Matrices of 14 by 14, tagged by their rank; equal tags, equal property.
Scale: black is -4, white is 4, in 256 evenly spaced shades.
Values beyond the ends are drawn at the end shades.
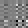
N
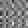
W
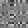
W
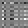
N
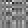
W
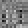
W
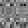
W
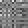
W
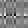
N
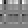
N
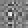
W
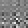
W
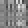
W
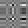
N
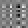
N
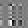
N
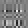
N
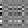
N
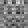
W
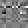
W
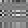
N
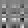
N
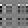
N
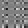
N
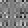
W
